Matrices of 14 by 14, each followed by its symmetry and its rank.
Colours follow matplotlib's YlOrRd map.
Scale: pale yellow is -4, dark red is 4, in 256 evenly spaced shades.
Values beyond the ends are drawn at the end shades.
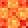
symmetric, rank three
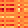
neither, rank one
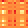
neither, rank one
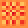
symmetric, rank one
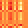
neither, rank one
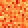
antisymmetric, full rank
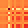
symmetric, rank one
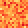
neither, full rank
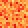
neither, full rank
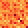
symmetric, rank three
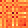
symmetric, rank two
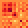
symmetric, rank three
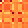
symmetric, rank two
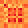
symmetric, rank two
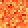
neither, full rank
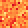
antisymmetric, full rank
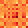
symmetric, rank two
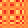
symmetric, rank one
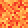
antisymmetric, full rank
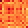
symmetric, rank three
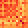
symmetric, rank two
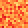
antisymmetric, full rank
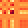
symmetric, rank one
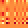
neither, rank one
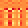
neither, rank one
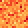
neither, full rank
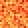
antisymmetric, full rank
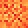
symmetric, rank three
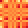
symmetric, rank one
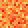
neither, full rank
